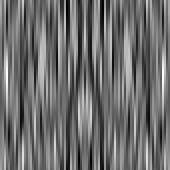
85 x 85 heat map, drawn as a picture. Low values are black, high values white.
There is no overall slope. The left and right halves mirror each other. The grain runs up and down. The values follow a bell shape.
